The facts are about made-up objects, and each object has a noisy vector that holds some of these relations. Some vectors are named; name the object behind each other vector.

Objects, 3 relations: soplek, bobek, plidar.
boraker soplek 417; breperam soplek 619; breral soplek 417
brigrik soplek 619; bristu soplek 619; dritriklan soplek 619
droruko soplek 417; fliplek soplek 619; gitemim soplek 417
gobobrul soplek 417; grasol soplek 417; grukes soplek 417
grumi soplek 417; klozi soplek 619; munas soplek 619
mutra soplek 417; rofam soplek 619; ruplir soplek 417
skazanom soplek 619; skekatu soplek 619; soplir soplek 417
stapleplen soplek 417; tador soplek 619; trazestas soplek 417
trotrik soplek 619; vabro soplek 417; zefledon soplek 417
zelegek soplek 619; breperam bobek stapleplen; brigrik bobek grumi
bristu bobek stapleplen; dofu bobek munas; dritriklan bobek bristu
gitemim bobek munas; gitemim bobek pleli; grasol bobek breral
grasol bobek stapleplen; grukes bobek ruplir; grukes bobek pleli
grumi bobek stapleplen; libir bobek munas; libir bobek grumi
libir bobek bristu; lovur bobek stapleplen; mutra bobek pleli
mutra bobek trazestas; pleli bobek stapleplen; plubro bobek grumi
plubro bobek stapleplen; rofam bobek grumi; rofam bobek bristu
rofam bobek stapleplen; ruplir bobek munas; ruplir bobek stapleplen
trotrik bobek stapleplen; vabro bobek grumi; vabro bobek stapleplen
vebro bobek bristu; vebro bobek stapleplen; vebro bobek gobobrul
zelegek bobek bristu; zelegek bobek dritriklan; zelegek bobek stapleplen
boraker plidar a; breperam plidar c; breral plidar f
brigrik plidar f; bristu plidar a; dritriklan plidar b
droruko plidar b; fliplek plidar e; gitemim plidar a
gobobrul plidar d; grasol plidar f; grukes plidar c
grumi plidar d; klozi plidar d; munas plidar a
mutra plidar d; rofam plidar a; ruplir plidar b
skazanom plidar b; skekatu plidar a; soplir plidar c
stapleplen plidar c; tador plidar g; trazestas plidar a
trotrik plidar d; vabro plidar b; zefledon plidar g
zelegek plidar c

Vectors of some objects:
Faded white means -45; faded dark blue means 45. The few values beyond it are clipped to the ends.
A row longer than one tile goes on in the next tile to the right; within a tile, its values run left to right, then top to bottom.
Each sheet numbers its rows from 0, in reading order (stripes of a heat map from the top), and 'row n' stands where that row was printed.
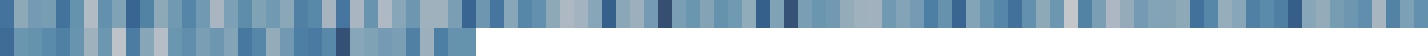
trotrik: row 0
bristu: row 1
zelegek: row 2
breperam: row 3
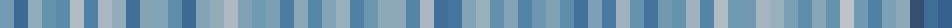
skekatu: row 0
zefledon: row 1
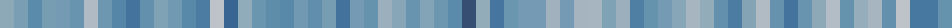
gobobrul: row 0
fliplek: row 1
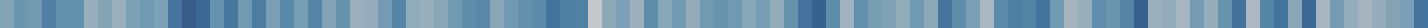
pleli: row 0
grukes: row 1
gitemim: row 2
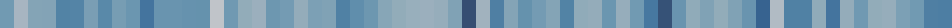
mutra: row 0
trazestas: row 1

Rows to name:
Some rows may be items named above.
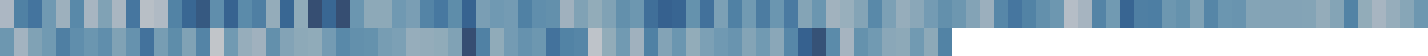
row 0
stapleplen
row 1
pleli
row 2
dofu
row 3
mutra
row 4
grukes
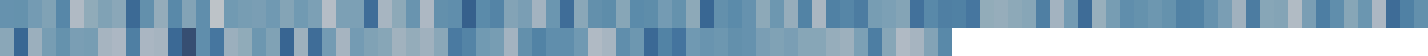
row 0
klozi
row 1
droruko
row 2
skazanom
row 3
munas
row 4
dofu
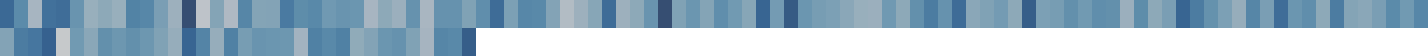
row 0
rofam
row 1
bristu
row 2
vabro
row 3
breral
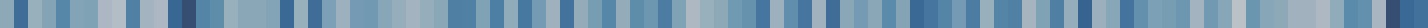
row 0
munas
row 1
boraker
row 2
tador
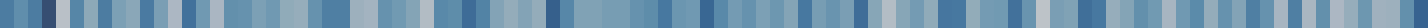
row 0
grasol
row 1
ruplir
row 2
trotrik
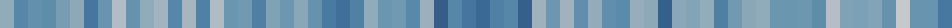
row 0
soplir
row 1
brigrik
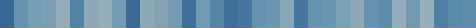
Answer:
dritriklan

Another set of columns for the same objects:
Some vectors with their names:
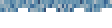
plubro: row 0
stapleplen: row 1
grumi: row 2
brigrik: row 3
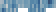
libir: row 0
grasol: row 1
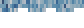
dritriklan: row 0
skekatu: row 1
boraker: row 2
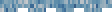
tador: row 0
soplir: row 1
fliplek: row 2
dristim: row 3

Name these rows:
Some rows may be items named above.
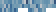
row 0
ruplir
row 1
gitemim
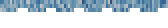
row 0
klozi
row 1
grukes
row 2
gitemim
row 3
droruko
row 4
mutra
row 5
grasol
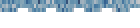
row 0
mutra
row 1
zefledon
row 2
breral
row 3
brigrik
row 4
tador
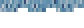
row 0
trotrik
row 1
vabro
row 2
skazanom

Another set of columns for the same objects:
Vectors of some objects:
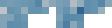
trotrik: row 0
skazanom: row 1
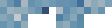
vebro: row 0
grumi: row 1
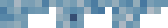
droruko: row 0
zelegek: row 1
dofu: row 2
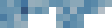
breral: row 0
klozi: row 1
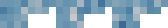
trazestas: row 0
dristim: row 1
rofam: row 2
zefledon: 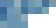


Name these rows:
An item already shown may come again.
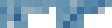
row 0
grukes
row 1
tador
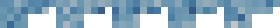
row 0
tador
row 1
vabro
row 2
grasol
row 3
breral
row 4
soplir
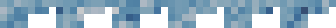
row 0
dritriklan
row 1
gitemim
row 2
stapleplen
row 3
mutra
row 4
vabro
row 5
brigrik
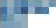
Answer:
grasol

